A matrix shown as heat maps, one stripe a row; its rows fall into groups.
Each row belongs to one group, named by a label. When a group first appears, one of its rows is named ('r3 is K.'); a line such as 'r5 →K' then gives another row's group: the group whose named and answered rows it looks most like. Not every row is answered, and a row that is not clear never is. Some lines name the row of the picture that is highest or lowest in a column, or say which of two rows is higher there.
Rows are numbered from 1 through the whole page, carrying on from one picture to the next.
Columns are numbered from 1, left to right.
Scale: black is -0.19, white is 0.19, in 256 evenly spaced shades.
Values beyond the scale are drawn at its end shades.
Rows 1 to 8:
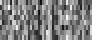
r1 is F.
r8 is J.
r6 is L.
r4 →J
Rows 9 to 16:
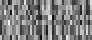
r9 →L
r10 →J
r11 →F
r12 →L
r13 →F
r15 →L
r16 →F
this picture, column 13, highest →9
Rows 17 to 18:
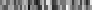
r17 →J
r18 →J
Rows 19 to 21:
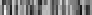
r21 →F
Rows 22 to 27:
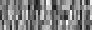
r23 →J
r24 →J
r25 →J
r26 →F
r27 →F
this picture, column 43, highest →23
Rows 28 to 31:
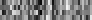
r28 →L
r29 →J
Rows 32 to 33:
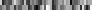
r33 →J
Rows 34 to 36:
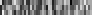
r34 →L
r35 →L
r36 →J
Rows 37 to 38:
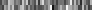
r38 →F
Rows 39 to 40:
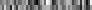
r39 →J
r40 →F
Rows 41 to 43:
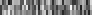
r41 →L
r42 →J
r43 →F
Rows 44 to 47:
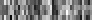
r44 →F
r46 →J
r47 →F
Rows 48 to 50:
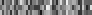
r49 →J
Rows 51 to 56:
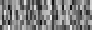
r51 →L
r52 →L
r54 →F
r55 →L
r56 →F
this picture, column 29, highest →51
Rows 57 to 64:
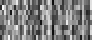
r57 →L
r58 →J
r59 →F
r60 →J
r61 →F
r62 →L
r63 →L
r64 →F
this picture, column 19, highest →64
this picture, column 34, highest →61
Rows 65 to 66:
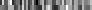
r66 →J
